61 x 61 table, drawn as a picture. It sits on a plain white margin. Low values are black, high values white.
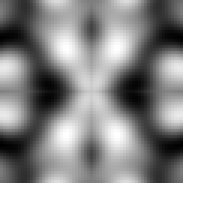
Mirror symmetry: left to right and top to bottom. Slope: none. Lone odd cells: none.
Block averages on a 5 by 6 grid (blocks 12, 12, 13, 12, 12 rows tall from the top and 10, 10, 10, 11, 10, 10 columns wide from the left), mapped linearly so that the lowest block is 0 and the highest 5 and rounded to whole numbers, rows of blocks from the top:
134431 | 225522 | 404404 | 225522 | 134431
